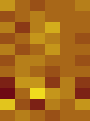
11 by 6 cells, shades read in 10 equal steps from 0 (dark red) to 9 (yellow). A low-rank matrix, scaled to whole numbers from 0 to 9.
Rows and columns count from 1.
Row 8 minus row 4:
-2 2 0 -3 1 -1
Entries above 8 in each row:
0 0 0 0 0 0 0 0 1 0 0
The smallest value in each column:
0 2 1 2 4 1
